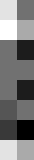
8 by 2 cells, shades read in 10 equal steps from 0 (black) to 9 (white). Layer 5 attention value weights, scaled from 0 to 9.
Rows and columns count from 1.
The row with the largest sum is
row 2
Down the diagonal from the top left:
8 6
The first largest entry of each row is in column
1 1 1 1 1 2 1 1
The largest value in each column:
9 6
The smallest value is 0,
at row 7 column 2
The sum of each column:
42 26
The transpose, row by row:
8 9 4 4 4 3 2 8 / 4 6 1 4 1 4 0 6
